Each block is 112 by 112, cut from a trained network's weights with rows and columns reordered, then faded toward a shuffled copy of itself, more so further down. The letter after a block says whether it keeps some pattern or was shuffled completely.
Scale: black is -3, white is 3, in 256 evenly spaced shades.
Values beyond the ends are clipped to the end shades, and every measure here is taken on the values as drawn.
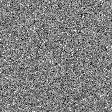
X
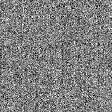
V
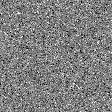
X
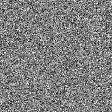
V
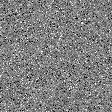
X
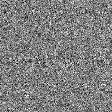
V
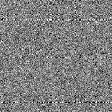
V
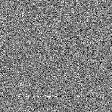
V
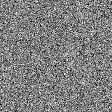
X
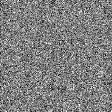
V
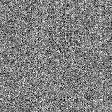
V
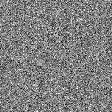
V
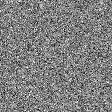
X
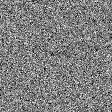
X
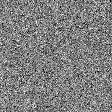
X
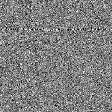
V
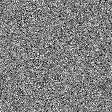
X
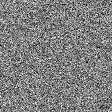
X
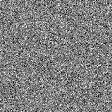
V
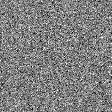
V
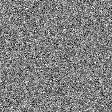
V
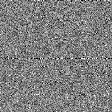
V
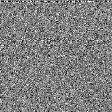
V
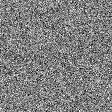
X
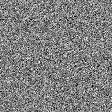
V
